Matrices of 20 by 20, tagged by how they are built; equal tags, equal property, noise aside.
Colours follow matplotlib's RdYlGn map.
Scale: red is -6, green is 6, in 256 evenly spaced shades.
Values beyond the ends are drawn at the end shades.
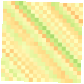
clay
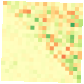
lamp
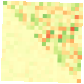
lamp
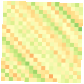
clay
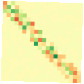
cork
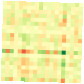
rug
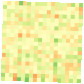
rug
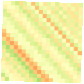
clay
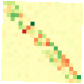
cork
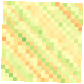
clay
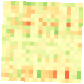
rug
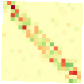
cork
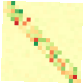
cork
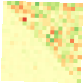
lamp
